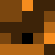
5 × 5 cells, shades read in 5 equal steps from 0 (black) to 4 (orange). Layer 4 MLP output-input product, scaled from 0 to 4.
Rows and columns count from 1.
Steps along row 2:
same down same up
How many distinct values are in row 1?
3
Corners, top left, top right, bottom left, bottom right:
2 1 3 1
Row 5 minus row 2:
1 1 2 2 -1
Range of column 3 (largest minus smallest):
4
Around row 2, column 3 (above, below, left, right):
4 1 2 1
